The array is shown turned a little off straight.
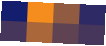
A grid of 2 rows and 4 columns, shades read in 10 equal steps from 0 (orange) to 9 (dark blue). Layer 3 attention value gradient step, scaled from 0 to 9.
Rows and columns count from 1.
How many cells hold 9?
1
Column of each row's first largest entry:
1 1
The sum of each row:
21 23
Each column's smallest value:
7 0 4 7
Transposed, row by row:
9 7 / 0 3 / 4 6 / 8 7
